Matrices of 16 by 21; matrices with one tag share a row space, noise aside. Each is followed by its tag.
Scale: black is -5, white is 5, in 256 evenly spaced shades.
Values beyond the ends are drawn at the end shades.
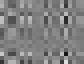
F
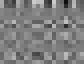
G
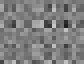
G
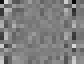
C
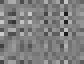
F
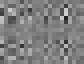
F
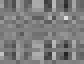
G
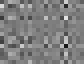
F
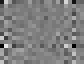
C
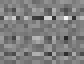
G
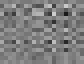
G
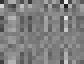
F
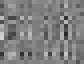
F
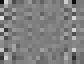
C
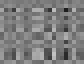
G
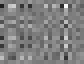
F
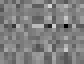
G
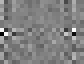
C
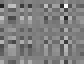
F
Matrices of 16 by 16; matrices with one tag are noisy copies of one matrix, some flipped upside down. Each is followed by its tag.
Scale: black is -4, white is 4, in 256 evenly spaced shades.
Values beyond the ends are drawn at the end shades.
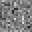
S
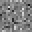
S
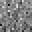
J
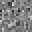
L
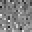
J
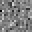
L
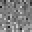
J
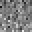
J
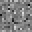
S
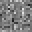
S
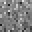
J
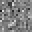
L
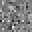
L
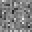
S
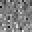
J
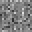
S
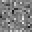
S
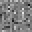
S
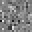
L
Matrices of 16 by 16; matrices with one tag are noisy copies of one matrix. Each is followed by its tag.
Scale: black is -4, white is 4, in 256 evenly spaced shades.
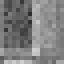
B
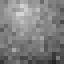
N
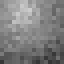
N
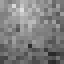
N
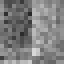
B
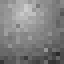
N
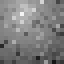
N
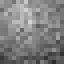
N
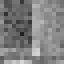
B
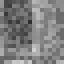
B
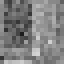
B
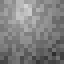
N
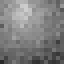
N
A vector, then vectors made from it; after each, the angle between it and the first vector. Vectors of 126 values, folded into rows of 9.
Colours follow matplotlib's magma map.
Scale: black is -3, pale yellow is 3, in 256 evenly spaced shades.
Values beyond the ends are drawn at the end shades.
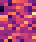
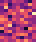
partly aligned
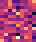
partly opposed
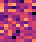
partly opposed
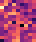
orthogonal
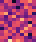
partly opposed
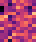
nearly parallel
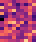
partly opposed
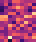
nearly parallel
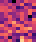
partly opposed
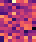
partly aligned
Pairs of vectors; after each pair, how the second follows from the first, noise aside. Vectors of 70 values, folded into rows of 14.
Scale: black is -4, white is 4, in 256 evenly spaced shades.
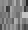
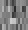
wrapped around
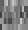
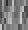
sign-scrambled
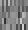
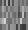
sign-scrambled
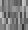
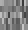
sign-scrambled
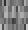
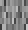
sign-scrambled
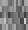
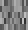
sign-scrambled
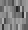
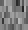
wrapped around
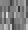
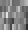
sign-scrambled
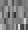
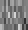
sign-scrambled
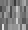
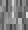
wrapped around
